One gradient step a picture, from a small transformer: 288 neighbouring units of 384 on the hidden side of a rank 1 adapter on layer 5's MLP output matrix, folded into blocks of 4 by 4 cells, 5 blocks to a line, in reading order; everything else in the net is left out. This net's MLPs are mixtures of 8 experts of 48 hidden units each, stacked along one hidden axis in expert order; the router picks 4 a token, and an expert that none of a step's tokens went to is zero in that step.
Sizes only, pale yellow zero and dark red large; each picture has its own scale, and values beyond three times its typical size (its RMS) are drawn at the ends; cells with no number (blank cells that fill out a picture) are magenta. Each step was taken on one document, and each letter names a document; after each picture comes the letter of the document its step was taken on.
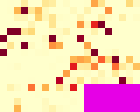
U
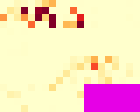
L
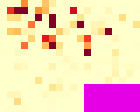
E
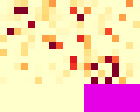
E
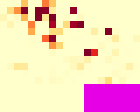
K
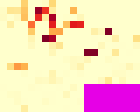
K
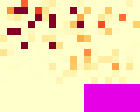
E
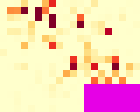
E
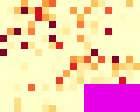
U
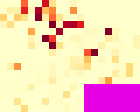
K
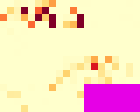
L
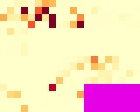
L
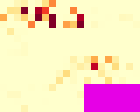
L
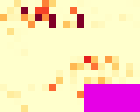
L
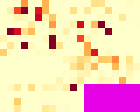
U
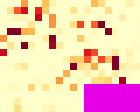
U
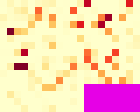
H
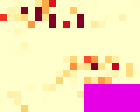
L
